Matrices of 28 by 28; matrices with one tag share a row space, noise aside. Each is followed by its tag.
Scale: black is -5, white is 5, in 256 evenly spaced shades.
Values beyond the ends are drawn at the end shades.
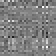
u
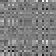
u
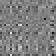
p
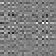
u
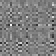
p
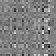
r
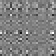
p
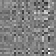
r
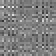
u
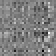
r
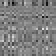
u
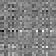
u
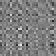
p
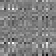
u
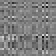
u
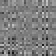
u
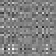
u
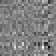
r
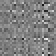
r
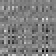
u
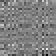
u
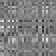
u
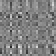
p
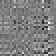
r
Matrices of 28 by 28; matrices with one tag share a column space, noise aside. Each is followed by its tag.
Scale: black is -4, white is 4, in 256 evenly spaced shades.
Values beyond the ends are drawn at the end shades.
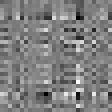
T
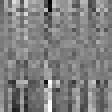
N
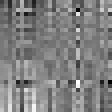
N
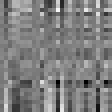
N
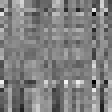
N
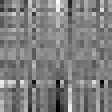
N
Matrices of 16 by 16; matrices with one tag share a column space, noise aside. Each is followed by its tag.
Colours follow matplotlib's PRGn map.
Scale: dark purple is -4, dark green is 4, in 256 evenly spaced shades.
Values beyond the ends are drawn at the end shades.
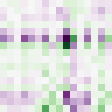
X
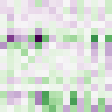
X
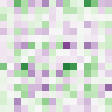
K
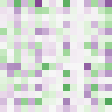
K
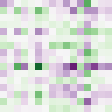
K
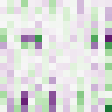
X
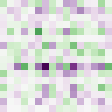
K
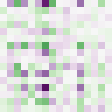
K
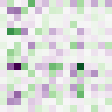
K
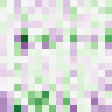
X
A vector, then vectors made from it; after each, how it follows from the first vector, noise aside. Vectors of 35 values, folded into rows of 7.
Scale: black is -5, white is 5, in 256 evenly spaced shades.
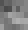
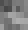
copied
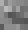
negated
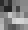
scaled up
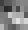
scaled up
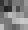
scaled up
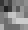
scaled up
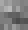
negated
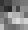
scaled up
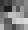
scaled up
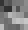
scaled up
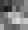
scaled up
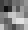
scaled up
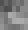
copied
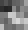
scaled up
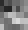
scaled up
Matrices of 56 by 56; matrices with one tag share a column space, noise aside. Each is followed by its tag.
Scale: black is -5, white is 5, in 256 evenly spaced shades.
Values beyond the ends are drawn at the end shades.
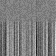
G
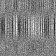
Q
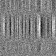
Q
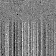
G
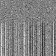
G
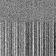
G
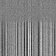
G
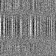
Q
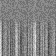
G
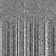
G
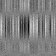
Q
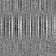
Q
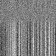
G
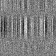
Q
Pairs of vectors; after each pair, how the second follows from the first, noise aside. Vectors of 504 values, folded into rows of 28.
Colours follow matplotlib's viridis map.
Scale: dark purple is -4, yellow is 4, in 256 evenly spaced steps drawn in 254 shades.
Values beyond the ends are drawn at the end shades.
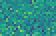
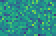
shuffled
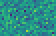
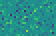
partly zeroed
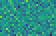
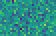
shuffled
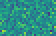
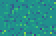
partly zeroed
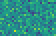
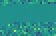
partly zeroed
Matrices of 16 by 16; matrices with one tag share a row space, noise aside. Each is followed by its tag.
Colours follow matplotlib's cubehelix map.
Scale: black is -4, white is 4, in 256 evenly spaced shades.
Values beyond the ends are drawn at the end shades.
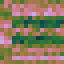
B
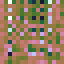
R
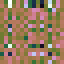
R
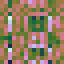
R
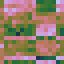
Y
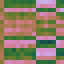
Y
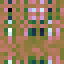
R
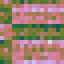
B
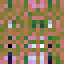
R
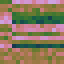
B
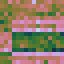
B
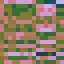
Y
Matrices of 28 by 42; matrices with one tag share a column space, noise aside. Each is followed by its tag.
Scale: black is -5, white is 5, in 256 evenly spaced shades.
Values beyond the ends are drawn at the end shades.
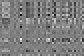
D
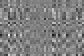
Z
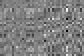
Z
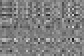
D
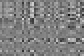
D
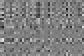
D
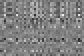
D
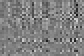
D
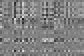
D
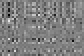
D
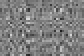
Z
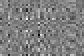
Z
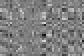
Z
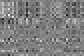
D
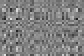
Z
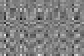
Z
